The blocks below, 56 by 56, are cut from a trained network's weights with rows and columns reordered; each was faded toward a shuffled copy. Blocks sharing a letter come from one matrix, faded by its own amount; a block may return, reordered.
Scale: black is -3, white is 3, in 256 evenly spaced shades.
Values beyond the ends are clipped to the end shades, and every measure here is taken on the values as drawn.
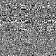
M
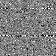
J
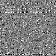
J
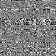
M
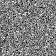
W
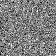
W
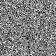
W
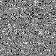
J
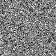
W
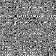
M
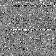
J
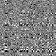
M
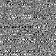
M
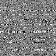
M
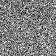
W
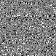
J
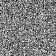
W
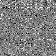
J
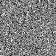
W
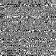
M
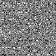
J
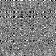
M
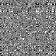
M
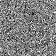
W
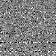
J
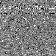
J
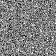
W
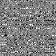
M
